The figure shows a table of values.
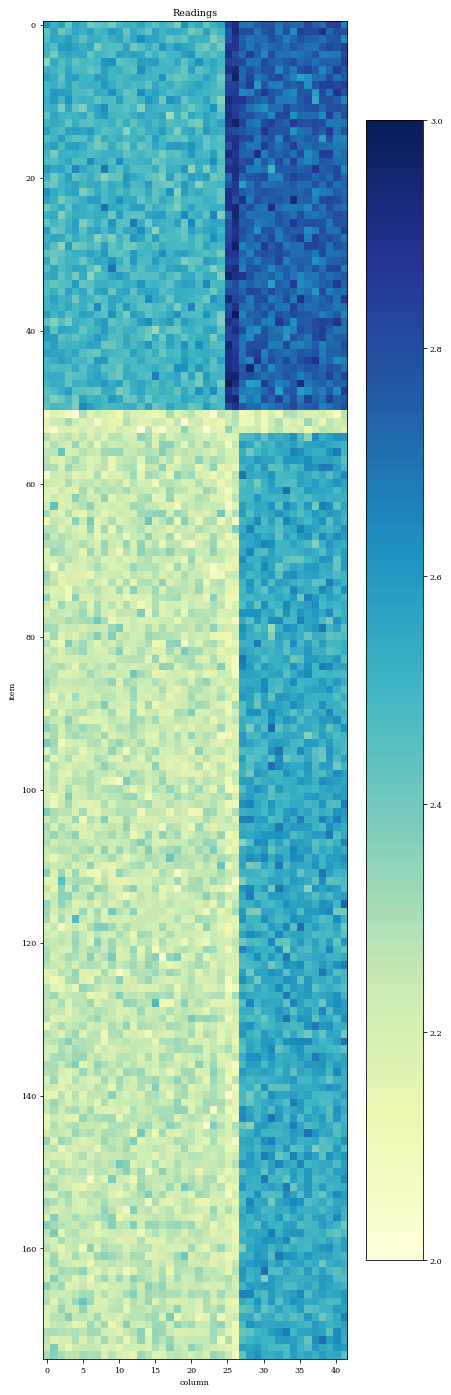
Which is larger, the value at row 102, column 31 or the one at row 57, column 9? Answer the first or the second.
the first
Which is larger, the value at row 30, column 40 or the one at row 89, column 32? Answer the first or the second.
the first
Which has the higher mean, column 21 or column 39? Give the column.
39
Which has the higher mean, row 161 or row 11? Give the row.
11
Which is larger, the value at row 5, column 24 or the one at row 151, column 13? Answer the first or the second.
the first
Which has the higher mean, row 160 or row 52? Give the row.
160
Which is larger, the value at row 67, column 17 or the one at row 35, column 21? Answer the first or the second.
the second
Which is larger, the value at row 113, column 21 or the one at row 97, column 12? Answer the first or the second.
the first
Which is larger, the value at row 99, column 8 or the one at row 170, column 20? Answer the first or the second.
the second
